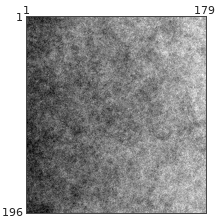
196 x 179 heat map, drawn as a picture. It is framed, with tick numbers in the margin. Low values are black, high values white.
There are no regular stripes. The field climbs toward the right. The histogram is bell-shaped. No single row or column stands out from its neighbours. The texture is blotchy.
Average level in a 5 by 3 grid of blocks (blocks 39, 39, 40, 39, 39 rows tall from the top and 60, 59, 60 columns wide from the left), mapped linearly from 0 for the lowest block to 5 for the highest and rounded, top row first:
135
125
024
034
035
